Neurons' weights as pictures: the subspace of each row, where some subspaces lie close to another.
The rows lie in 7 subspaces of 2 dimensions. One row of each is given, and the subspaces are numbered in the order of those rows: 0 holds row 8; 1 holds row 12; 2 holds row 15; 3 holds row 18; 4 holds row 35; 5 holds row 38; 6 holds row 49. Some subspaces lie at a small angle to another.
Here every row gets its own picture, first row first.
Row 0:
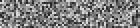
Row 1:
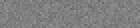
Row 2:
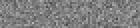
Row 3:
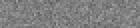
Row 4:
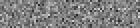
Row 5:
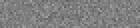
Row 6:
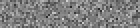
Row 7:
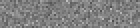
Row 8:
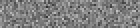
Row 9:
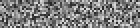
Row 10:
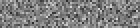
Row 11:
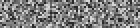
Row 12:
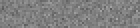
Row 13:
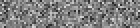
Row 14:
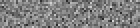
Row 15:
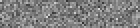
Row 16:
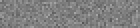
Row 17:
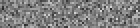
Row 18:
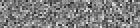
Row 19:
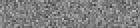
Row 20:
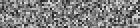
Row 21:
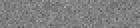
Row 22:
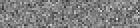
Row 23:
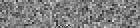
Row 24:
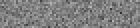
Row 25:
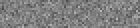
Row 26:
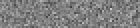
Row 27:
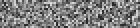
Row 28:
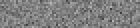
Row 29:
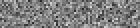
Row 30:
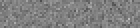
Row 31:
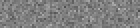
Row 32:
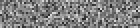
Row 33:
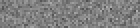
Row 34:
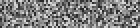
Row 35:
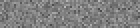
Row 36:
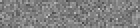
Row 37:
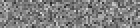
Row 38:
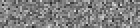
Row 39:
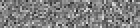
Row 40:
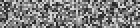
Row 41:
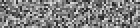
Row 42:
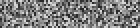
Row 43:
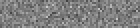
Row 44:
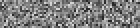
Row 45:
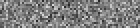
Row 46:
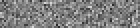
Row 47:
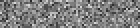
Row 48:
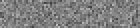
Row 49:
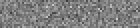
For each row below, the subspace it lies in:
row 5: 6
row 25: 1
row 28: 5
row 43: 6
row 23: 0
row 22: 1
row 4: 3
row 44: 3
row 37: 4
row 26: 4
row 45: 0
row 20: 1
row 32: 6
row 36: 2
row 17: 1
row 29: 6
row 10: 6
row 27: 4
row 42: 0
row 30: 3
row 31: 3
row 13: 5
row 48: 2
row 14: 5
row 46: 2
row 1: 4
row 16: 2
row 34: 0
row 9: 3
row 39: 3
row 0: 2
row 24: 5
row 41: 5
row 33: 1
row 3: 0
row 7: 5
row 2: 6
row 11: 3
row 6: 4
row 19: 0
